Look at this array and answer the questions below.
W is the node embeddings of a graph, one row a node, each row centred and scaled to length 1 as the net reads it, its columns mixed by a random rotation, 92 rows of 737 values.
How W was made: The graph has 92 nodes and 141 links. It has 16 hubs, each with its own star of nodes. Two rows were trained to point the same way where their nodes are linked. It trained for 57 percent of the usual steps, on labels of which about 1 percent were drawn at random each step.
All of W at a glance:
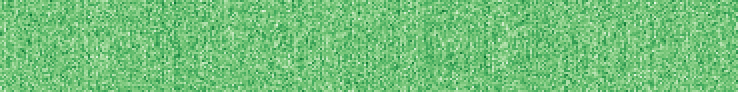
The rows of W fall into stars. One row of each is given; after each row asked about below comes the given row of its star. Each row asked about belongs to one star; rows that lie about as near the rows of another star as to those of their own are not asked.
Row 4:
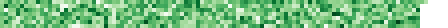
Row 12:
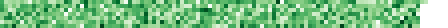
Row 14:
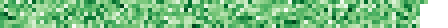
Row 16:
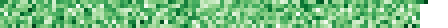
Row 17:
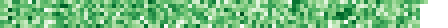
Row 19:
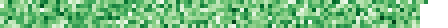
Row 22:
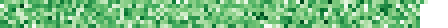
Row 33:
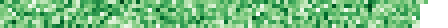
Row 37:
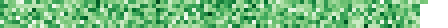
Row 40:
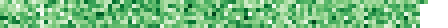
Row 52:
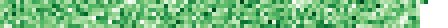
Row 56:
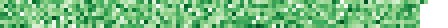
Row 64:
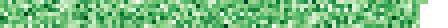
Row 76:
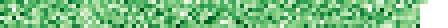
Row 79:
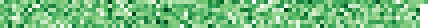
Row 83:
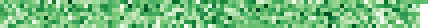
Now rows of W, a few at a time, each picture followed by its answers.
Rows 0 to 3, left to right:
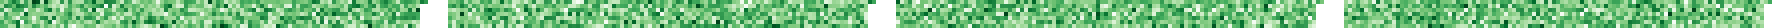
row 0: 4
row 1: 52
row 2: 33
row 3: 17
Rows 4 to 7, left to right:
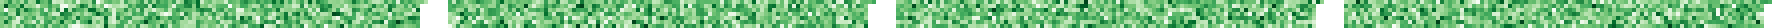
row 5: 83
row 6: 14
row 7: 52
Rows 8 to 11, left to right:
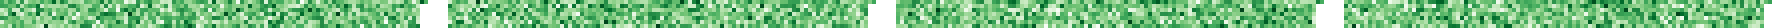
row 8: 52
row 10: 52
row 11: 4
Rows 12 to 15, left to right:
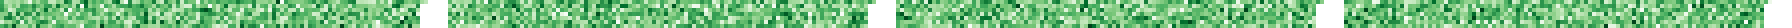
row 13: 12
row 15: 22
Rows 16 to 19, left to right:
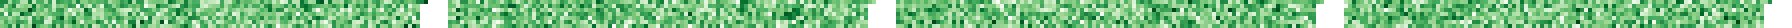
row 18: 22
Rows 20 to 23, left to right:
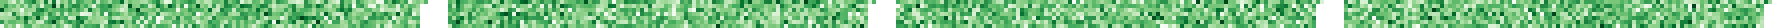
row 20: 83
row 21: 16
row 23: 64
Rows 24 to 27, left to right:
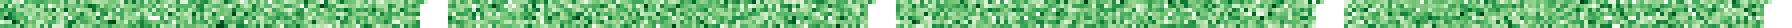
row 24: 40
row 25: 64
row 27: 19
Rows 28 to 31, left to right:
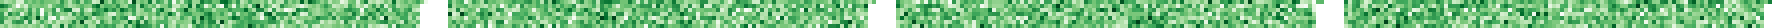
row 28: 40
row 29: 37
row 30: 12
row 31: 16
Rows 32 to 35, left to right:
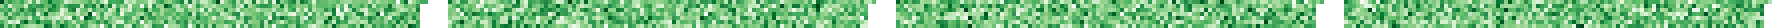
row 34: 76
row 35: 37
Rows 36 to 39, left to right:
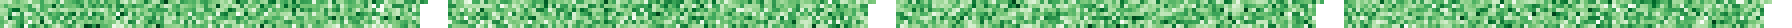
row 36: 17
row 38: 14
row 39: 79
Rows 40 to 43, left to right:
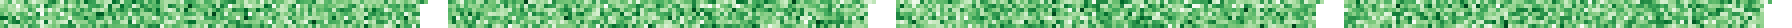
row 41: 79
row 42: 40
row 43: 17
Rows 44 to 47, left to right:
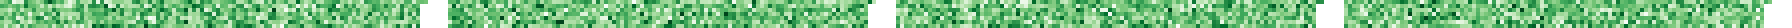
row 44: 40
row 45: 56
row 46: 52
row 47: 19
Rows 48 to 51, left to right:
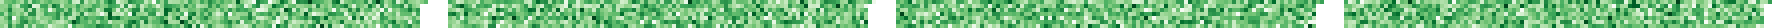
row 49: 4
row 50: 14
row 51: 12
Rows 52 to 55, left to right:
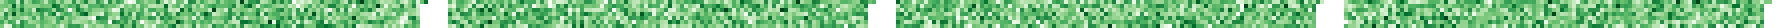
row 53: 16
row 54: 22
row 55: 19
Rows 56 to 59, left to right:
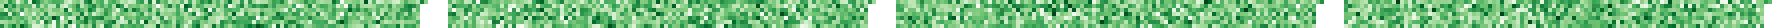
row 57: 4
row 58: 40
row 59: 83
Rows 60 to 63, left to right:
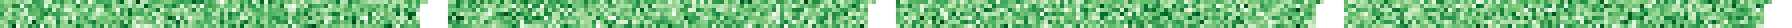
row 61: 14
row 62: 64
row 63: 64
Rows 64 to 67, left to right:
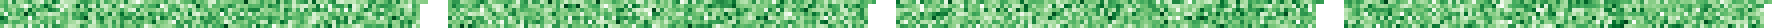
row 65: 56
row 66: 83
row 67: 52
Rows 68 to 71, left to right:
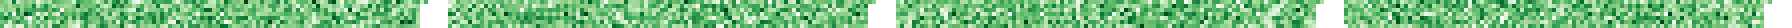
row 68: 12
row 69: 19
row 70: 19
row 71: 17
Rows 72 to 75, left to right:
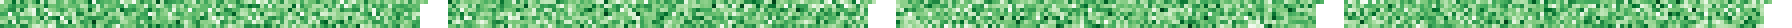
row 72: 56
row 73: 76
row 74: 4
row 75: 12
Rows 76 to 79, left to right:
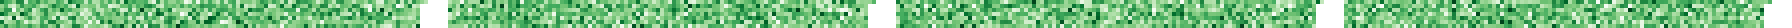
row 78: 33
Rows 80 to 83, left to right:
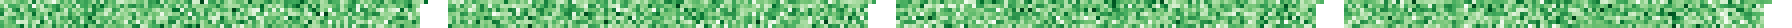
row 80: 17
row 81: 37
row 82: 37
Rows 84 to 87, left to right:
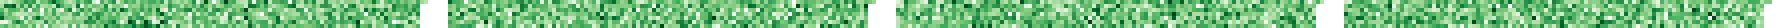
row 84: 40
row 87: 17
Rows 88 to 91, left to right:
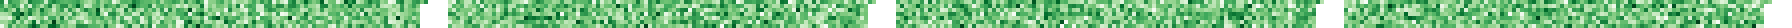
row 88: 16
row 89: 19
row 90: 14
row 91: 12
